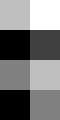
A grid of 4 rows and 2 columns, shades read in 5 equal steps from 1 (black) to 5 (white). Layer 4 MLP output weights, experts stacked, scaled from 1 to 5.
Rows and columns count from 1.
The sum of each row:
9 3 7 4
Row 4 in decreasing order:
3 1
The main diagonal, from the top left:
4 2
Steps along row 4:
up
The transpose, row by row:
4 1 3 1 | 5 2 4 3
